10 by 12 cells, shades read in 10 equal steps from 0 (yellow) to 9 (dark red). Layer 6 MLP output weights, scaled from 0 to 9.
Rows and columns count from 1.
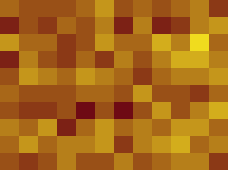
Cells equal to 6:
27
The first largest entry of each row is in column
12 1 4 1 8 11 5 4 7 2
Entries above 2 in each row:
12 12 10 10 12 12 11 12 11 12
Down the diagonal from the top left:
5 6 5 7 3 5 9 4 3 4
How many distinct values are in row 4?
6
